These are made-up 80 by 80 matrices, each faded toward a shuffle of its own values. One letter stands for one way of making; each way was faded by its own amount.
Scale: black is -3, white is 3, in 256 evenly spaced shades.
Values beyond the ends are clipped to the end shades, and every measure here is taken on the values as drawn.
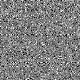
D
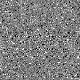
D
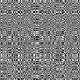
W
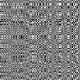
W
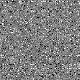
D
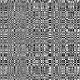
W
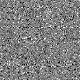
D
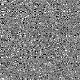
D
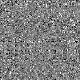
D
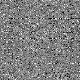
D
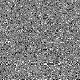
D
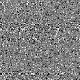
D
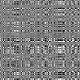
W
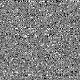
D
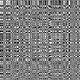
W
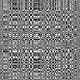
W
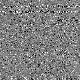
D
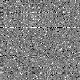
D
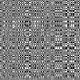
W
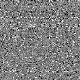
D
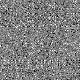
D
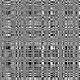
W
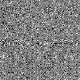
D
